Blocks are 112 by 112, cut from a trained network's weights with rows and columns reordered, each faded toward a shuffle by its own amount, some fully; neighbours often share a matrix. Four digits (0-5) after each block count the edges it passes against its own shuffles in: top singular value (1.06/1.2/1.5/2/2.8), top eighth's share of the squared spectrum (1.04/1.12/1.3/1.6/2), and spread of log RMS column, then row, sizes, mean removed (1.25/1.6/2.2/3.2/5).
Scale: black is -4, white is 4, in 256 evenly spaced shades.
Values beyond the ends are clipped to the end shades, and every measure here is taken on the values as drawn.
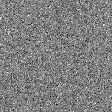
2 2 0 0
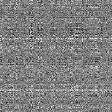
4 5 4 3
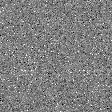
1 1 0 0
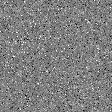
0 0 0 0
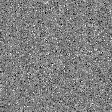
2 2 0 1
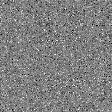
2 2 0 2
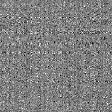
3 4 2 3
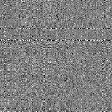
4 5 2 3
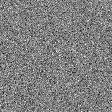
0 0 0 0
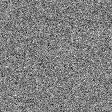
1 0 0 0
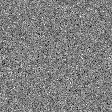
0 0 0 0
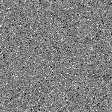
0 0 0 0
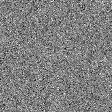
1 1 0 0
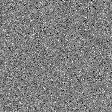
1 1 0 0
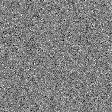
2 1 0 0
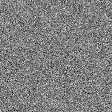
2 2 0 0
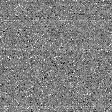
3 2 1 0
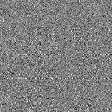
3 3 1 2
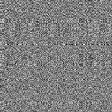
4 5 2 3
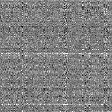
4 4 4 2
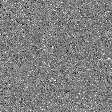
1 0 0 0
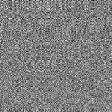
4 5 1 3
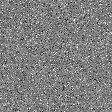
1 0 0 0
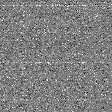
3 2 1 1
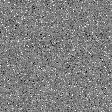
0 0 0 0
